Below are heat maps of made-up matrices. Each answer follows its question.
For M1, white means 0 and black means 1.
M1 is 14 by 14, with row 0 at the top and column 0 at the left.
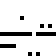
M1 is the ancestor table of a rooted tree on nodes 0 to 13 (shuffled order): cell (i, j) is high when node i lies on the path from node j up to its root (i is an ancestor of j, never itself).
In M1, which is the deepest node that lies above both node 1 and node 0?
11
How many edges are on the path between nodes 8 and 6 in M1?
1
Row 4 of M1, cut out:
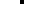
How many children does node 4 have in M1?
1
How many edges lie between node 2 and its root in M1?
2
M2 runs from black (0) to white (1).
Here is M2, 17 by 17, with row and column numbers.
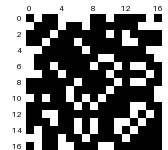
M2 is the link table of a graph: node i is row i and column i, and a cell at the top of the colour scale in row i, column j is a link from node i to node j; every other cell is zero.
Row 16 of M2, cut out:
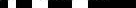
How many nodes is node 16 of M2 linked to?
5
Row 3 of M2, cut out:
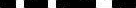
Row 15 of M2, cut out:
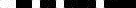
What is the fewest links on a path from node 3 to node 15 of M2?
2
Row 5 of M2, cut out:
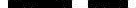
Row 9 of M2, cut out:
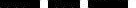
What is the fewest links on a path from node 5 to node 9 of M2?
1
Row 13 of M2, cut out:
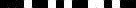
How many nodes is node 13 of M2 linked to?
6
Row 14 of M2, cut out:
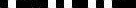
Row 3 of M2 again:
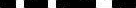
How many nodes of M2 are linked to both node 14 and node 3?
2
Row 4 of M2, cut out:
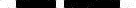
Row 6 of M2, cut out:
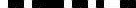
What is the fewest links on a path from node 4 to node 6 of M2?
2
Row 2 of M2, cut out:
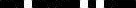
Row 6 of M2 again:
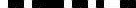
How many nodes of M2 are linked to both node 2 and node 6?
1
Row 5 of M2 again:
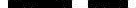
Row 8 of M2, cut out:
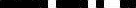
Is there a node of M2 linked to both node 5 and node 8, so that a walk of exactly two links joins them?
no
